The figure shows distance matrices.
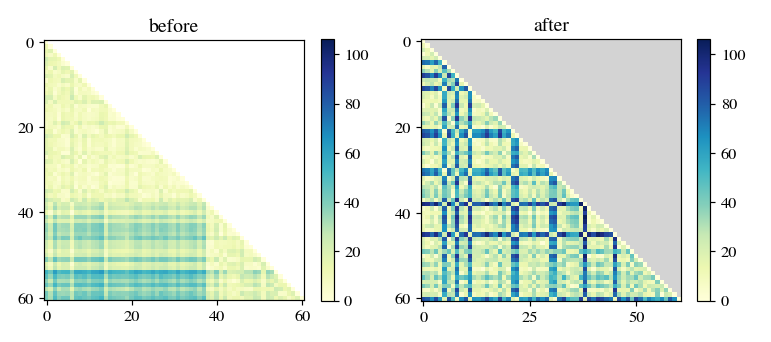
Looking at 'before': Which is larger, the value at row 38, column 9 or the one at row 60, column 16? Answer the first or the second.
the second
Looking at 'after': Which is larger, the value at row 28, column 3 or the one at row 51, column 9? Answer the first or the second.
the second
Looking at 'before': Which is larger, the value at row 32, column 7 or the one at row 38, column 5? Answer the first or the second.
the second
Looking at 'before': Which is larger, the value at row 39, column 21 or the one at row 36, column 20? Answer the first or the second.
the first
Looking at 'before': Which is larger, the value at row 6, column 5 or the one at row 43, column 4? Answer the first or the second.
the second
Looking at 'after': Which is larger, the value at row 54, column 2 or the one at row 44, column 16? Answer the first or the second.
the first
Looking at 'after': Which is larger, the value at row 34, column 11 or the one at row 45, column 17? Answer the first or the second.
the second
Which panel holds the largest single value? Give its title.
after
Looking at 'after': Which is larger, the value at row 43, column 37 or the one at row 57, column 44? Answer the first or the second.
the second
